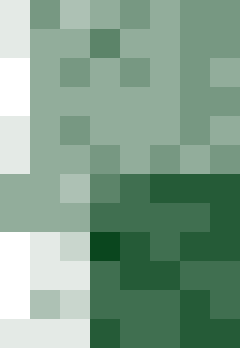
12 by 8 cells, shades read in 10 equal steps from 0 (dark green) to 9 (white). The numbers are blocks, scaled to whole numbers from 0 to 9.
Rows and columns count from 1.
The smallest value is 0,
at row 9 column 4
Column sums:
95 69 70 37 38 39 33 34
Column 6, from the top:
5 5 5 5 5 4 1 2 2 1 2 2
